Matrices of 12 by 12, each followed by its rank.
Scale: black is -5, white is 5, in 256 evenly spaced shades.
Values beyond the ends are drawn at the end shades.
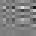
one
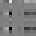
one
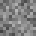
full rank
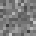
full rank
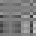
one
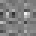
two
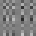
one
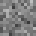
full rank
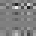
one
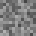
full rank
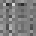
two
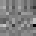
two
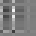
one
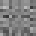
two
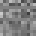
two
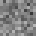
full rank
